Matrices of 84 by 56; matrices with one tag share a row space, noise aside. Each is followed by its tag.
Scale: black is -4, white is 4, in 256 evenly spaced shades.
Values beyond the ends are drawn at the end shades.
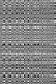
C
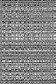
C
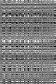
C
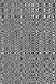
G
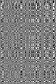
G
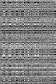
C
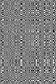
G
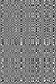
G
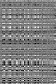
C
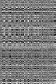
C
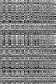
C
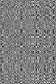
G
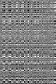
C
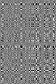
G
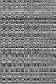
C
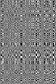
G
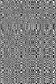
G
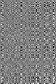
G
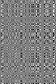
G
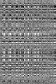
C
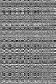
C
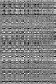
C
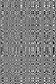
G
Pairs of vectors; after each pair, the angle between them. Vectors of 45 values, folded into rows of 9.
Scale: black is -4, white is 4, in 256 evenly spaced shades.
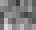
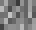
partly aligned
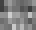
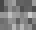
nearly parallel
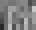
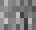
partly opposed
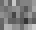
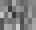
partly aligned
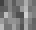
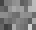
orthogonal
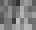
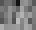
nearly parallel
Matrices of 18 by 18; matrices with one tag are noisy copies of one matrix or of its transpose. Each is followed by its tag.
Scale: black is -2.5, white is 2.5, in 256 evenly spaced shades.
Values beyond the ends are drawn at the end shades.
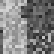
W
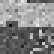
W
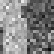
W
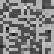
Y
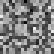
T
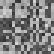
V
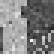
W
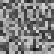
Y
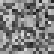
T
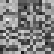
V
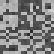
V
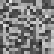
Y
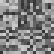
V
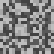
T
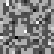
T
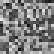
Y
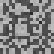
T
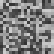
Y
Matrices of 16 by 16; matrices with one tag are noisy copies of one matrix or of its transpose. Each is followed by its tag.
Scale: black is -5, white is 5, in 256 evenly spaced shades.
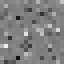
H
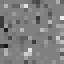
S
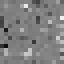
S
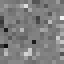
S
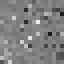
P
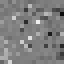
P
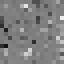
S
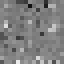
S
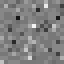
H
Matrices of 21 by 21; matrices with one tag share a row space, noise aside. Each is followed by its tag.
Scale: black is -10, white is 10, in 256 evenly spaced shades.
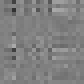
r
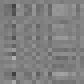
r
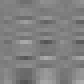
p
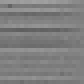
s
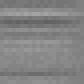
s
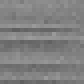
s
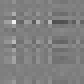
r
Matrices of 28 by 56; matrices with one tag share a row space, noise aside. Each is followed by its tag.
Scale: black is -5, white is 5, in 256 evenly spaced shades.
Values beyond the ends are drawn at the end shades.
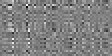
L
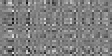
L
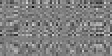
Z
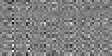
L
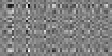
L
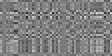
Z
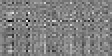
L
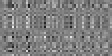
L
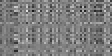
Z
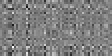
L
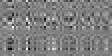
L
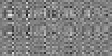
L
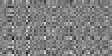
L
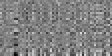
Z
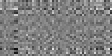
Z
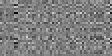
Z
